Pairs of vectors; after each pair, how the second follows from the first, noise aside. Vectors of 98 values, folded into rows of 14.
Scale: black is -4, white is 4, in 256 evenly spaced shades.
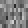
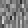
shuffled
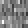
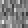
copied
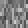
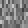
reversed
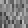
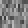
shuffled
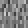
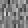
copied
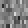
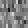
reversed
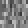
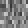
copied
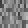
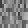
copied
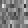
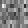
copied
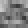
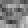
reversed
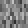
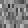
shuffled
